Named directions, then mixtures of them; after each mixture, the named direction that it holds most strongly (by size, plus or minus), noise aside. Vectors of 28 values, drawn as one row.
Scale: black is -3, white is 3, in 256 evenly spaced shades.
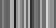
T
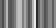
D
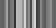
D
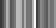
D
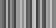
D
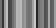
D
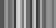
D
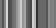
D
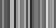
T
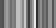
D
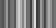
D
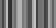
D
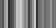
D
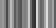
D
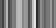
D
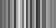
T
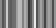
D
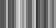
D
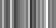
T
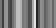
D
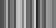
D
